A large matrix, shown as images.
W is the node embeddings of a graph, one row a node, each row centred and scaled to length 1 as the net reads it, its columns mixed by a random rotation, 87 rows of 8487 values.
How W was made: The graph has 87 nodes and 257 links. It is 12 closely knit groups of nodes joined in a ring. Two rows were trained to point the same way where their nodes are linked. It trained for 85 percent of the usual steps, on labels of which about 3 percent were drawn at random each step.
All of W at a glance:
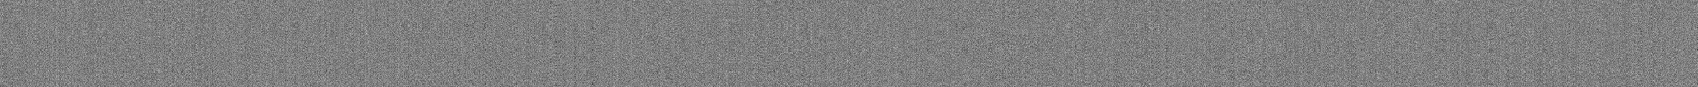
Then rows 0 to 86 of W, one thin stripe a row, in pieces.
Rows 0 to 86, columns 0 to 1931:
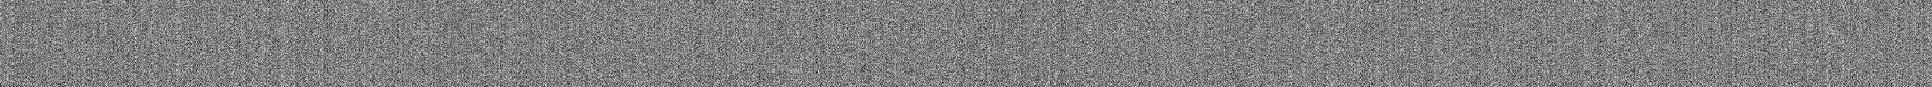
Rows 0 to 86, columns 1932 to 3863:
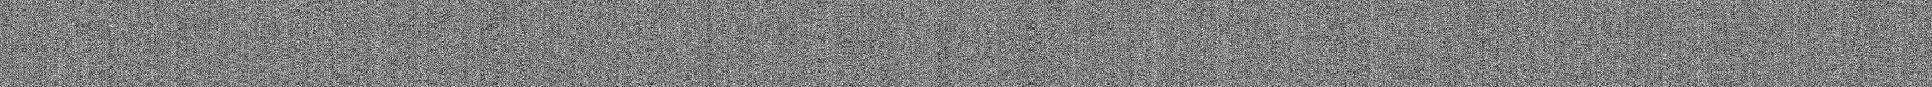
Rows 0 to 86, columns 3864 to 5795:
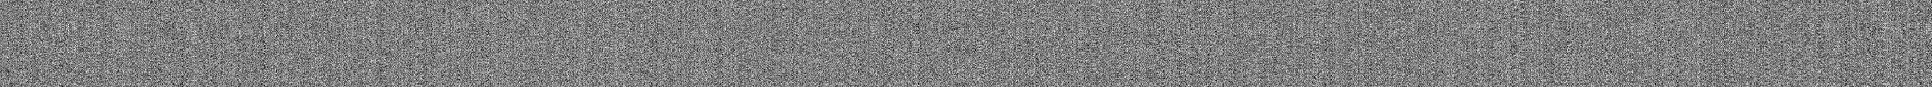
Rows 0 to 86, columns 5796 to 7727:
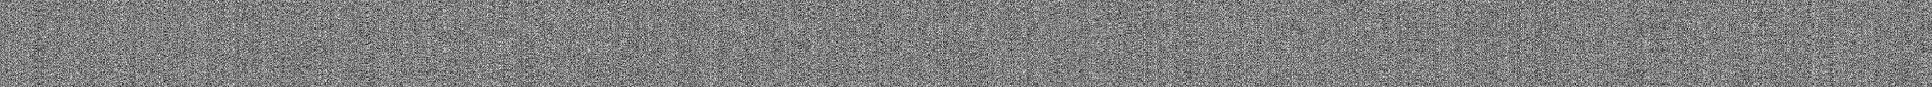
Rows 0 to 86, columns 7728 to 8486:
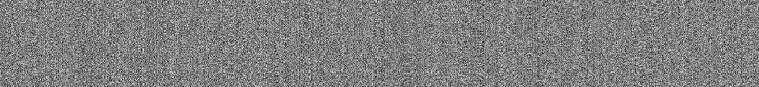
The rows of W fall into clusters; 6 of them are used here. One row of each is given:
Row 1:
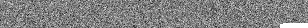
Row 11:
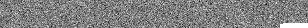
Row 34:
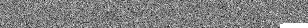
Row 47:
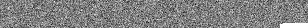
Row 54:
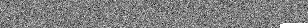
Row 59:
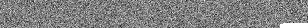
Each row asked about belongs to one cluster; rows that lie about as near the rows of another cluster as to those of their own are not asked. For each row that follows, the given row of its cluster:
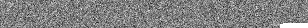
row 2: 1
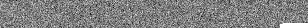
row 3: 54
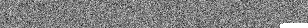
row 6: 59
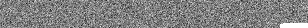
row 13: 59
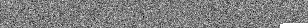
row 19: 1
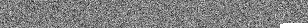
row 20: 59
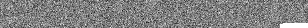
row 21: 47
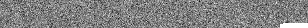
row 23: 11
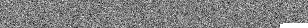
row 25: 1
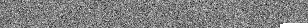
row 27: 11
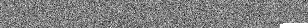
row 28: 47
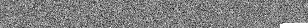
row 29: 47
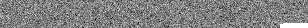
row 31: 34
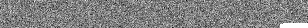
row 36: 59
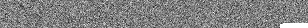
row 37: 34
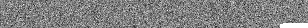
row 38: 1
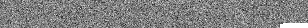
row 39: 11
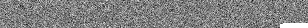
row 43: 34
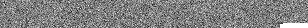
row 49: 11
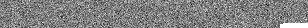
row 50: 11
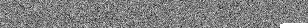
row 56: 34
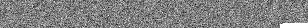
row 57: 47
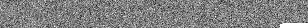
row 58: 54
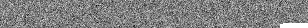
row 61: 1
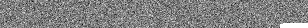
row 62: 59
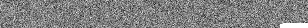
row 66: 54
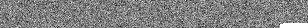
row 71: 59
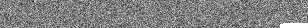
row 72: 59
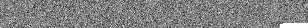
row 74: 47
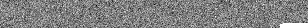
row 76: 54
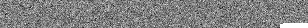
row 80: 34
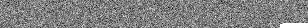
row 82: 54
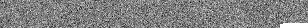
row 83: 11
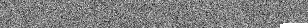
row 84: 11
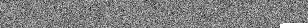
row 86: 54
